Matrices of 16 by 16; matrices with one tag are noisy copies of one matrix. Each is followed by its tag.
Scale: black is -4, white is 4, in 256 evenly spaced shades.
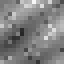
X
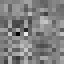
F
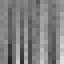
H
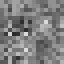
F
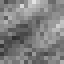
X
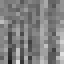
H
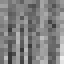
H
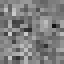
F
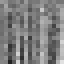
H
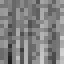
H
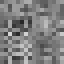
F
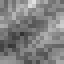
X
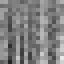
H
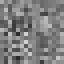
F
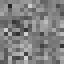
F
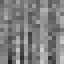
H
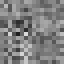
F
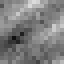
X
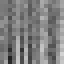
H
